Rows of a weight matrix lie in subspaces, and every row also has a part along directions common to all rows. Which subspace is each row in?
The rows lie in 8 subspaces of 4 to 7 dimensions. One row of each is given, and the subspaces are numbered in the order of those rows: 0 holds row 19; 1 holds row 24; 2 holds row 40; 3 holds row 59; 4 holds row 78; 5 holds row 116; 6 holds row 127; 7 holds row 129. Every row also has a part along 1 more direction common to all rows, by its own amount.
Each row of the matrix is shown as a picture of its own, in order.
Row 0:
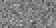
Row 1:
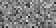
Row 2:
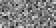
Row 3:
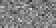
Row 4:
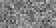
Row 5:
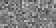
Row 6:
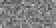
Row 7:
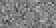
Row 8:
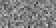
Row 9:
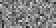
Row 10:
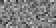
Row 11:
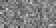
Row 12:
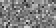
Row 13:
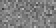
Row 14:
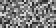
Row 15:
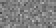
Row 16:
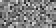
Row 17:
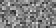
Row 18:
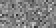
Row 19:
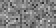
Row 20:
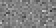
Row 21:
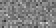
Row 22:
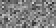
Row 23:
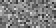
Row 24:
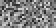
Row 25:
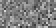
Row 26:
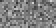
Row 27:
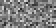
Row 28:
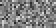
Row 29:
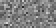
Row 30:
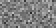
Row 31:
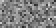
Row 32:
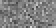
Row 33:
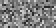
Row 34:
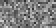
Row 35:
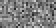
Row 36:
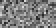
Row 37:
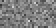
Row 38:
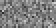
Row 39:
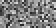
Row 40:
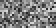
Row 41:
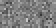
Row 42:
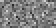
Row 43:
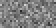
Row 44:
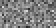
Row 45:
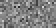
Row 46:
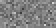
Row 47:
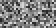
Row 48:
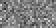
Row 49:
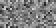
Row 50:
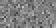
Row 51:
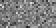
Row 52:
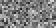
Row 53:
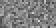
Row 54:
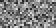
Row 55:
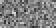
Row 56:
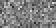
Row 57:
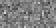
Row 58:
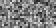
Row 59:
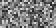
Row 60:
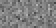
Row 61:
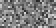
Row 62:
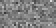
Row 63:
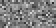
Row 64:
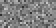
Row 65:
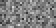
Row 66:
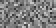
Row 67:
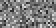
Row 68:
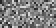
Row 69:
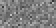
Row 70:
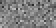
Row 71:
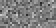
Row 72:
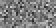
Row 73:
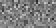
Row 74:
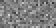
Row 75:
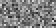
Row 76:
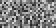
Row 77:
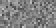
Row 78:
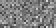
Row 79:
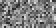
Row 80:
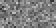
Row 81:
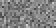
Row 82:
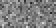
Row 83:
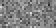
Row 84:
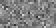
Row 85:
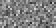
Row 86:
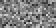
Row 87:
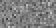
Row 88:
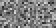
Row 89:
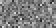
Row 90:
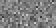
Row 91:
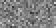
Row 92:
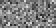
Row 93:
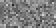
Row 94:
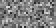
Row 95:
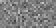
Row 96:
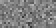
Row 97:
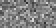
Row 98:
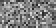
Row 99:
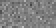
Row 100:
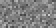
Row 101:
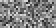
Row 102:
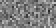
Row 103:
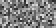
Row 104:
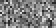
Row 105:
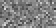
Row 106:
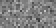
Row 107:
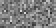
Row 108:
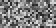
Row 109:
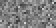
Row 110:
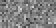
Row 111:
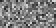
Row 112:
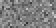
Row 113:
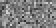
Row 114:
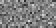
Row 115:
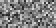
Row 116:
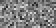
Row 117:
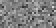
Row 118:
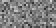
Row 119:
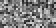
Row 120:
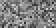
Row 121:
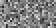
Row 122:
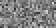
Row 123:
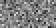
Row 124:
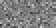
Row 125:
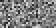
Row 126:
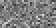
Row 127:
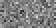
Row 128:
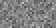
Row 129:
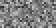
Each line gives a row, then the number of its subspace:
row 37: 1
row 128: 0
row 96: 2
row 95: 0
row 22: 1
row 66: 2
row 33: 4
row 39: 5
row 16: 2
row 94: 3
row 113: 5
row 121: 6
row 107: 1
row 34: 0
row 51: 7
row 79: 3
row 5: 4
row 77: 1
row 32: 7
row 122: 4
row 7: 6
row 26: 3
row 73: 6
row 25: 1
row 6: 0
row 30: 2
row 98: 0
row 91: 2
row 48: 0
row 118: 2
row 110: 2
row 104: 6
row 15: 0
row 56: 0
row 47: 4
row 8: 6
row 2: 6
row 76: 0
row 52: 3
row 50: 7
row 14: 3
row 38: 6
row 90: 3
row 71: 3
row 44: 0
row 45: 7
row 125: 7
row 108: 6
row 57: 3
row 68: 5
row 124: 2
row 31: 2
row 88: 0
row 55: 5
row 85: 5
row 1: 7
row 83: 4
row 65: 2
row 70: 2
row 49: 4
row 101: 0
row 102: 6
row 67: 0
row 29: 3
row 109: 2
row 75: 4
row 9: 7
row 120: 2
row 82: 7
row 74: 5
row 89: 5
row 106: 3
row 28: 7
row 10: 1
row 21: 7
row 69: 5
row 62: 3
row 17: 5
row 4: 0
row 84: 4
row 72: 5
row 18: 1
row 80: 3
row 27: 0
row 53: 5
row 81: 0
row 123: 1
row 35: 4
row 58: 3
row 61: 1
